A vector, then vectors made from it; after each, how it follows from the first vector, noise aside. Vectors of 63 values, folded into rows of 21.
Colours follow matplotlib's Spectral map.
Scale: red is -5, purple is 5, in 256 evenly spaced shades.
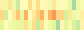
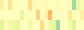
partly zeroed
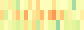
copied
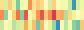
scaled up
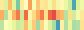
scaled up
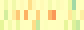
partly zeroed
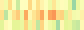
copied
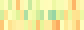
negated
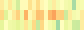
copied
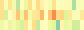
copied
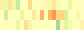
partly zeroed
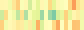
negated
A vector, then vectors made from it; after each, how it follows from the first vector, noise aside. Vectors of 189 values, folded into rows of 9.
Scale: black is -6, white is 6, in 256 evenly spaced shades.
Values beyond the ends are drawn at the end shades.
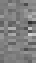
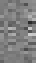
copied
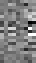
scaled up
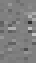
partly zeroed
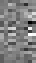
scaled up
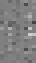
partly zeroed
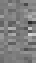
copied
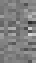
copied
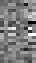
scaled up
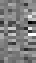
scaled up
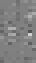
partly zeroed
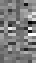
scaled up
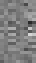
copied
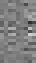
copied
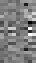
scaled up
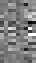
scaled up
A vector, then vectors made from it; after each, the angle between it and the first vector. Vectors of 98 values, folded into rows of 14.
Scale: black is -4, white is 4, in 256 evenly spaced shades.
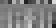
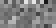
partly opposed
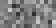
partly opposed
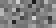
orthogonal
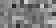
partly opposed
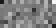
partly aligned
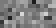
orthogonal
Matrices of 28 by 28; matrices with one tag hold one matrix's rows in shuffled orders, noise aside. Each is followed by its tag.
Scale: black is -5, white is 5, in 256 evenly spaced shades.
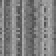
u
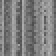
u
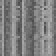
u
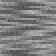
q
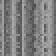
u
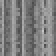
u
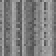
u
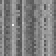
u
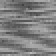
q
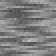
q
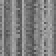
u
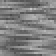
q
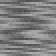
q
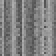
u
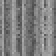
u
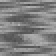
q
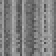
u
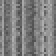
u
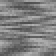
q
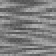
q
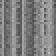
u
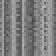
u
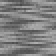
q
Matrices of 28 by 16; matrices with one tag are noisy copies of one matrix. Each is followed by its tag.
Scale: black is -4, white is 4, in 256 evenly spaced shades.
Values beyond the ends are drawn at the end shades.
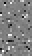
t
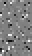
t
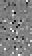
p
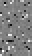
t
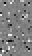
t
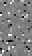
t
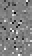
p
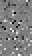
p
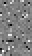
t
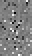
p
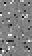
t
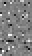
t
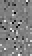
p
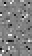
t
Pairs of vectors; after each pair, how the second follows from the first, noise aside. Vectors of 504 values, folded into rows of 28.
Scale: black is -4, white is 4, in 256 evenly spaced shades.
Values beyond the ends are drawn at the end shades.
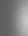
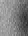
negated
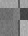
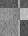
negated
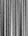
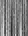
negated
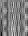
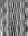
negated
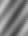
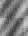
wrapped around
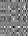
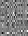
wrapped around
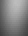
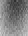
negated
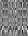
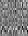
negated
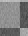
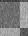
negated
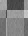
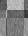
negated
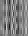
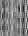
wrapped around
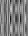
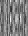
negated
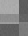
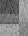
negated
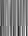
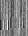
wrapped around
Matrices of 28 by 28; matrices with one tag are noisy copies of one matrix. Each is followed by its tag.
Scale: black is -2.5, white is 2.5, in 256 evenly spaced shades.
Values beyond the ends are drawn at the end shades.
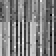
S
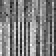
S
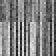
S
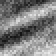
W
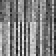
S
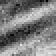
W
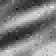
W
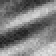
W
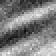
W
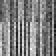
S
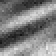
W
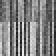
S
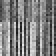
S
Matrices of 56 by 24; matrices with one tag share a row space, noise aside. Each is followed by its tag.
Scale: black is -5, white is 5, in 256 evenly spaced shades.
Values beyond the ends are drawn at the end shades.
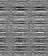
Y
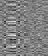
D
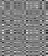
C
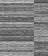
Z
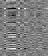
D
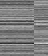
Z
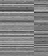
Z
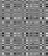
C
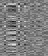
D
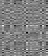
C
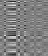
D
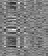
D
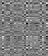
C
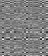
C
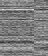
Z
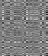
C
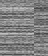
Z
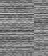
Z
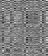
C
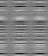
Y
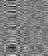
D
